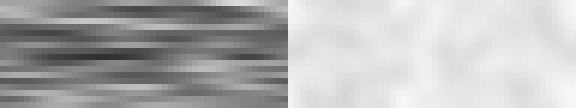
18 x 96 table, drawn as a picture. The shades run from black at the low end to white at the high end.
The table splits into one row of 2 panels. Panel 1,1: middling, streaked across, strong in contrast. Panel 1,2: very high, blotchy, faint in contrast.
